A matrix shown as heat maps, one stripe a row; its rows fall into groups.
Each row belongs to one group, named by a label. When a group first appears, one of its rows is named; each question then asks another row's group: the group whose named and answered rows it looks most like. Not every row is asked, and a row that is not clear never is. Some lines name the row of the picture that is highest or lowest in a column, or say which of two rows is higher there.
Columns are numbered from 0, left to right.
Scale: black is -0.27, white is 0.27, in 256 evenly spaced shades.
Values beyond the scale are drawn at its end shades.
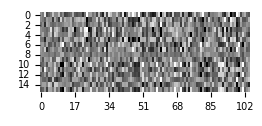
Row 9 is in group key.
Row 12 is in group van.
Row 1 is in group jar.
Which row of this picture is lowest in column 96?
0
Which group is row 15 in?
van
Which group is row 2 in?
jar
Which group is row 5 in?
jar
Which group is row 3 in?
key
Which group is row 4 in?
key
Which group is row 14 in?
key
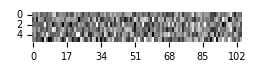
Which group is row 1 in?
jar
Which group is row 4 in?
key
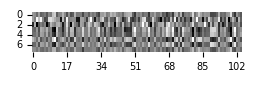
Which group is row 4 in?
van
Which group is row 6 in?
van
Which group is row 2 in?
jar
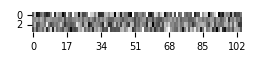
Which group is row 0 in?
jar
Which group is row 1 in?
key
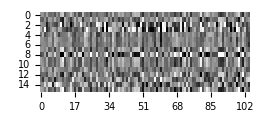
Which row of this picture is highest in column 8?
14
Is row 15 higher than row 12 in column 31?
Yes
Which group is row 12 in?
van
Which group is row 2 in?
jar
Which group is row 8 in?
van
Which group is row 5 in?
key
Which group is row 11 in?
key
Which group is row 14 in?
key
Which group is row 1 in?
van
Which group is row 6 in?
key
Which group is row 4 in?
key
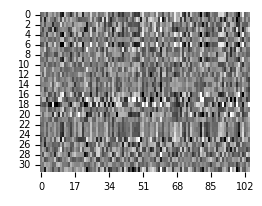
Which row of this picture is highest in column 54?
1
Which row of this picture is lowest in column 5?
18
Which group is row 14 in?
key
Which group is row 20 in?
jar
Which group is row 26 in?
jar
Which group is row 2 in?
jar
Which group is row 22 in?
van
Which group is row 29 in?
key
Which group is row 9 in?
van
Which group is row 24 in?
van
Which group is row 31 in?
jar
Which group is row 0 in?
van
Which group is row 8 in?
jar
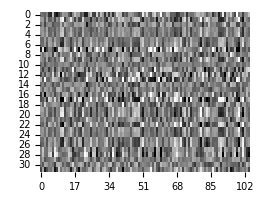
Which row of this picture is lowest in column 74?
17
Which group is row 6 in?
van
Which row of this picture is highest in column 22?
28
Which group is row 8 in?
jar
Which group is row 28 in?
key
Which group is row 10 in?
jar
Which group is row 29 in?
key
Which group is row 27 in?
key
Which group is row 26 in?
van
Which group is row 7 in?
jar
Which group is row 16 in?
jar
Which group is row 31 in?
jar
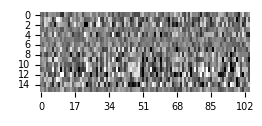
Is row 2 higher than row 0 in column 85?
No
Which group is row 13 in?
key
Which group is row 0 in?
van
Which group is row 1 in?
key
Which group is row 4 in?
key
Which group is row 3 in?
van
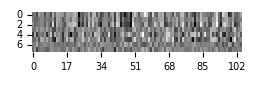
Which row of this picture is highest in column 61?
2
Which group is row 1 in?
jar
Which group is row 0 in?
jar
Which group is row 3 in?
van
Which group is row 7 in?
jar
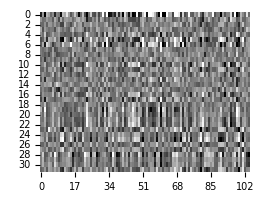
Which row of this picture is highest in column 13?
0
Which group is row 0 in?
jar
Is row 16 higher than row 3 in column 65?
No
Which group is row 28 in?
key
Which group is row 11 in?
van
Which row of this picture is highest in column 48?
0
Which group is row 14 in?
key
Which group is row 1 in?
jar
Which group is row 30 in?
key
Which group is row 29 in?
key
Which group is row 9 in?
jar
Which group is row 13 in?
jar
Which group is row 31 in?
van
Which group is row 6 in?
jar
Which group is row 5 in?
van
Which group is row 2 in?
van
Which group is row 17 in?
jar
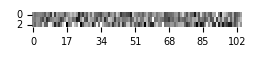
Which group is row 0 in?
jar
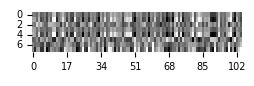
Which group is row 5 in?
van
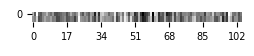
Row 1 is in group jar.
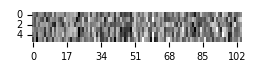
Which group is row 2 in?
van
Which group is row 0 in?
jar
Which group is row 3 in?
jar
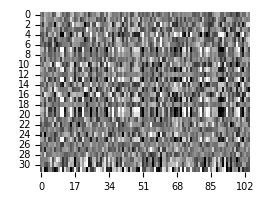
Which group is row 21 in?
key
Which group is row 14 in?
van
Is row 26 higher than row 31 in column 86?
No
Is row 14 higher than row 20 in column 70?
Yes
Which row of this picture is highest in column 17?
31
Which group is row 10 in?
key
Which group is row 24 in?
jar
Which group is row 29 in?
key
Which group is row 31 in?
jar
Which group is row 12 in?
key
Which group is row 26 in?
van
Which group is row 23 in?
van
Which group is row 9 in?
jar
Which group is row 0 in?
key
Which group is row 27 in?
jar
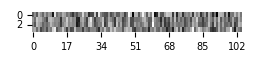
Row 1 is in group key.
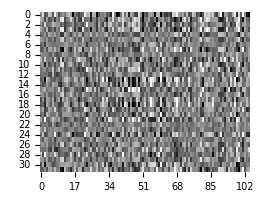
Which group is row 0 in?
key
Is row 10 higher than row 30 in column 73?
No
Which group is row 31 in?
van
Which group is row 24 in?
key
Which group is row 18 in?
jar
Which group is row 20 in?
jar
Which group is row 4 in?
van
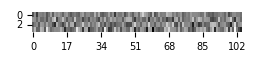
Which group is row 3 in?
key
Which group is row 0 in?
jar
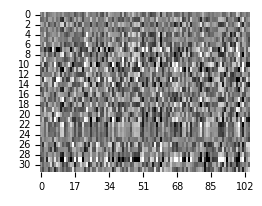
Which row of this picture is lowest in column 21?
29
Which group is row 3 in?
van
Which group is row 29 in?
van
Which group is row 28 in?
van
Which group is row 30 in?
key
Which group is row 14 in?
key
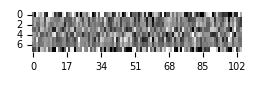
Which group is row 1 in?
key
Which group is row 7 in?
van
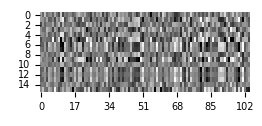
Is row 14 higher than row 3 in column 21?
No
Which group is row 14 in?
jar
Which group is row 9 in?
jar
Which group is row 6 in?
van
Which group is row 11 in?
van
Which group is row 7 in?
van
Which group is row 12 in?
van
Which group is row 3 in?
jar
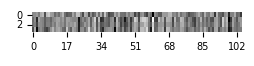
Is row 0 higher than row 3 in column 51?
No
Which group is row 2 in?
jar
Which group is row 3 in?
jar
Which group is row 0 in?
key
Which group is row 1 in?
jar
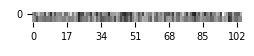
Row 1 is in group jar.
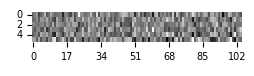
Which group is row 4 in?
van
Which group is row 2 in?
jar
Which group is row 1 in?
van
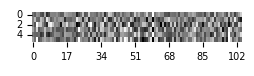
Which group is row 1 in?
key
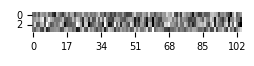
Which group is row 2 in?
key
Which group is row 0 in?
van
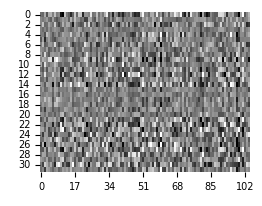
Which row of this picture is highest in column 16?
30
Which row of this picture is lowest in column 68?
24
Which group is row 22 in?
jar
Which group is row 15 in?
key
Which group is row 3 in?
van
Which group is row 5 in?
jar
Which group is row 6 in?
key
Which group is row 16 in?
jar
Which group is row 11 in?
van
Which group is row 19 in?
jar
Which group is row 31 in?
jar
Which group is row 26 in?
jar
